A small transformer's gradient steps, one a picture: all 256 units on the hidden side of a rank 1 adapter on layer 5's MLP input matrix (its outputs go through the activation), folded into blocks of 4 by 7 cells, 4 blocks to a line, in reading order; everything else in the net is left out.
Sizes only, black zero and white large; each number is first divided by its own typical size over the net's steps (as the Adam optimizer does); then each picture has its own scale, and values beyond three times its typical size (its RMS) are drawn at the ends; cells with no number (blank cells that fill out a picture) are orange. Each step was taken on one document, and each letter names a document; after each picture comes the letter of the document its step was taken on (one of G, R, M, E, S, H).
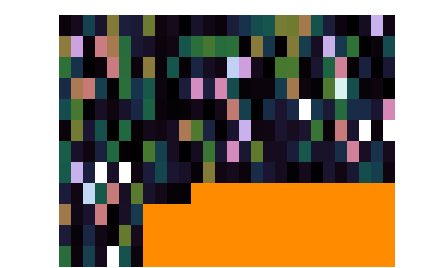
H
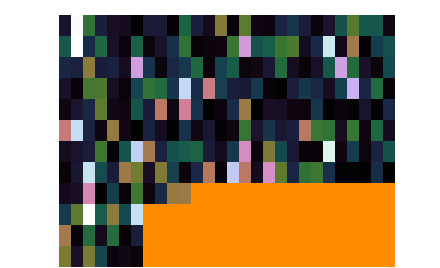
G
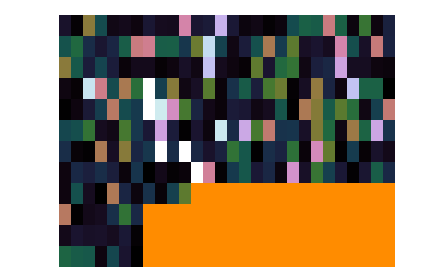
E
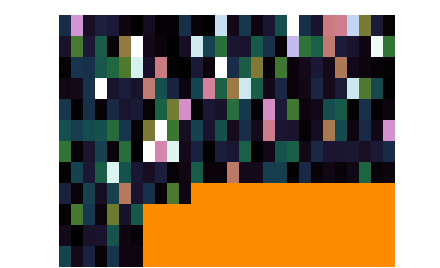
E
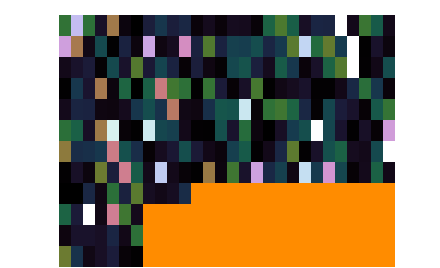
G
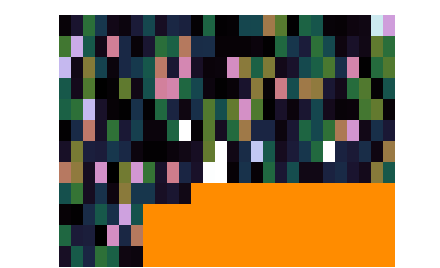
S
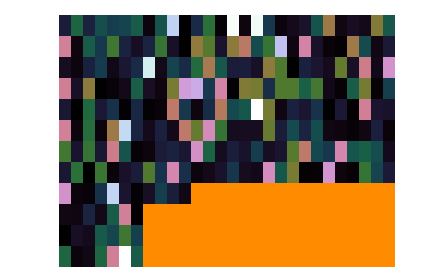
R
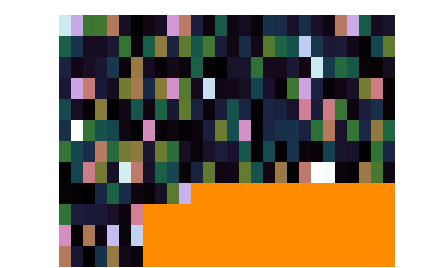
G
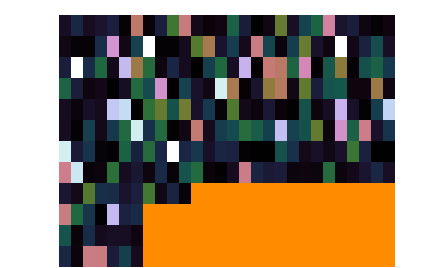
E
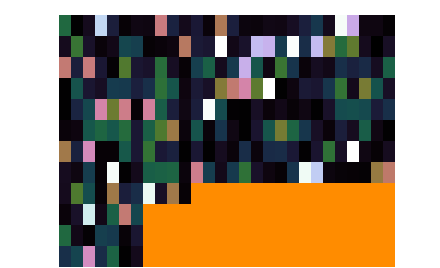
E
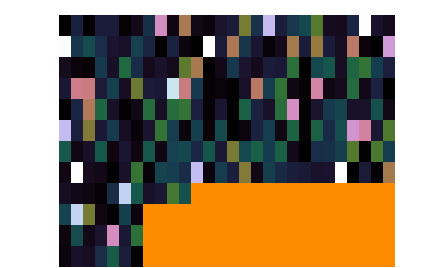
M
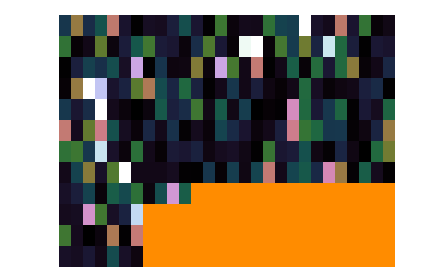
G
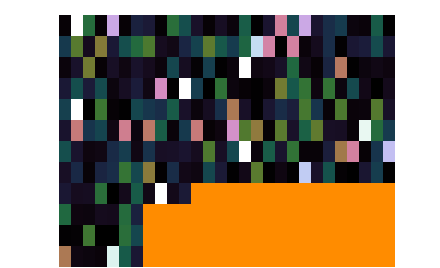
H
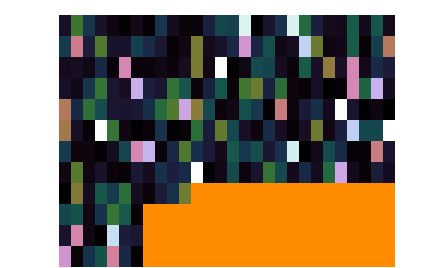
M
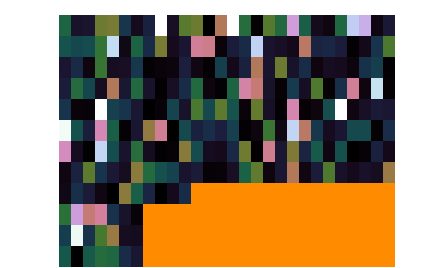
M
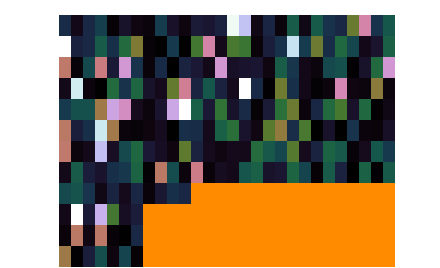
M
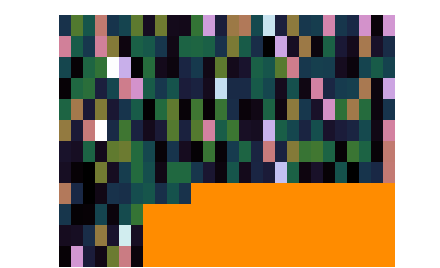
R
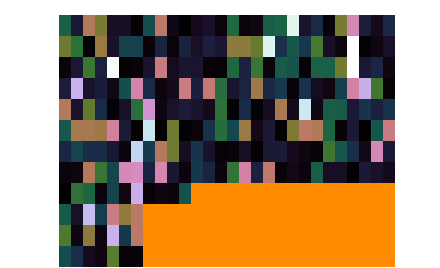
G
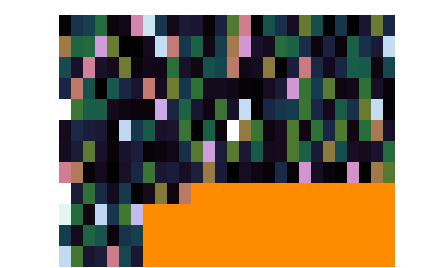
S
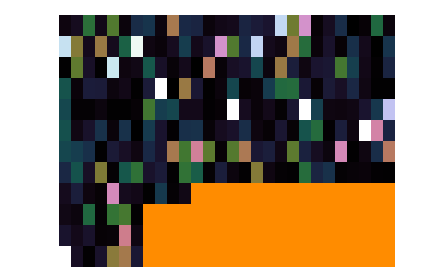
H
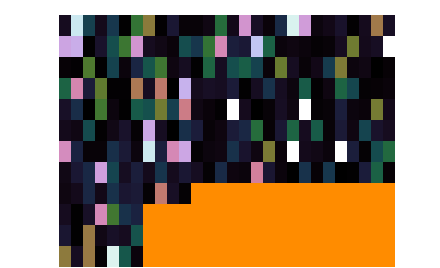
H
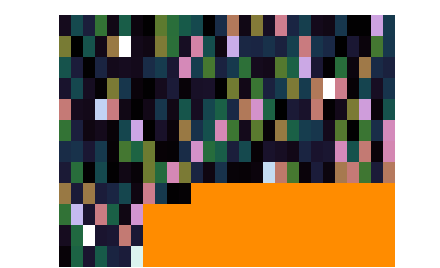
R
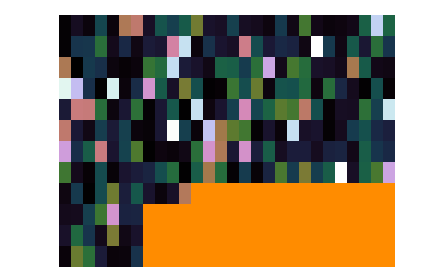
S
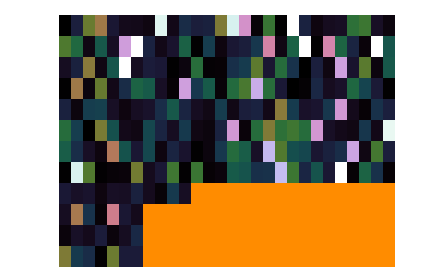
M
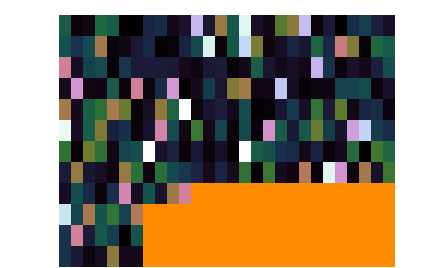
M
